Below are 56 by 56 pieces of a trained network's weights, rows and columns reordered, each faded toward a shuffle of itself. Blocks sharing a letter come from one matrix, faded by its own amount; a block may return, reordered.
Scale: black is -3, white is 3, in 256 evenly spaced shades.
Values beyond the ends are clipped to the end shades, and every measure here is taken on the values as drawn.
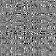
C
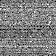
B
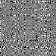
C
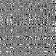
C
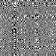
C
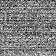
B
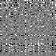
C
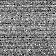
B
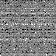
B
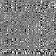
C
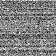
B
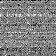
B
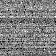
B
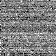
B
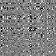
C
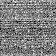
B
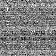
B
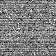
B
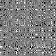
C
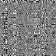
C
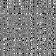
C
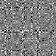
C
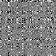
C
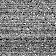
B
